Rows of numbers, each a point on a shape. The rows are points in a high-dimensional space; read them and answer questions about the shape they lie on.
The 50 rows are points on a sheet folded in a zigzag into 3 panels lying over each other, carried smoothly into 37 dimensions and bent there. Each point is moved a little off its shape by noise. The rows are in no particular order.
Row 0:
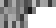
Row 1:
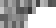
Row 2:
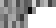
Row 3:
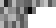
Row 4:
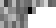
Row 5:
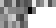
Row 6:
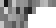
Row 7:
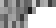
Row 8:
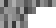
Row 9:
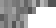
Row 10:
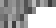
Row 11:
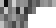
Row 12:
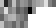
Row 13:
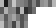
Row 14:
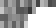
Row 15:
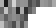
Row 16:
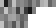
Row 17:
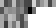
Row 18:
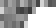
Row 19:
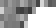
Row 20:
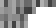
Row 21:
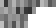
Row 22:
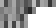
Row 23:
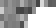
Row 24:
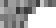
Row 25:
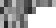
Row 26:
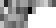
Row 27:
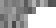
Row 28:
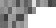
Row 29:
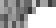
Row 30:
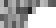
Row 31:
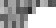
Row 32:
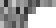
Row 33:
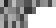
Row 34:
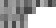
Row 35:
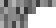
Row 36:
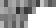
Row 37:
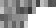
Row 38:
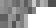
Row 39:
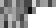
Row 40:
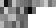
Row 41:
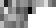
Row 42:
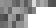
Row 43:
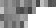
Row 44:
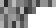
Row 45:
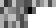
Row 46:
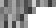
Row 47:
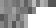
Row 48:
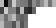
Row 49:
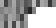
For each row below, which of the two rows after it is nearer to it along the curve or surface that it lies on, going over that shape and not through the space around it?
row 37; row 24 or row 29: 29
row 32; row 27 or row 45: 45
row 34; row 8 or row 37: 37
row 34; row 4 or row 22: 22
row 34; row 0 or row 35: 0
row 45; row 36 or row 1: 36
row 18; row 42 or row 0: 42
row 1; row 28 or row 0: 28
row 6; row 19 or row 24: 24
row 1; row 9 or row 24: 9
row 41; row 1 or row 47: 1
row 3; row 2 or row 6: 6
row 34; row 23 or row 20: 20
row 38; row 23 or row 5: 23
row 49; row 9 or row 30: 9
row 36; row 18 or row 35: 18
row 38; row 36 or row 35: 36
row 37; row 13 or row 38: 38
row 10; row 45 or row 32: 45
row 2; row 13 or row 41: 41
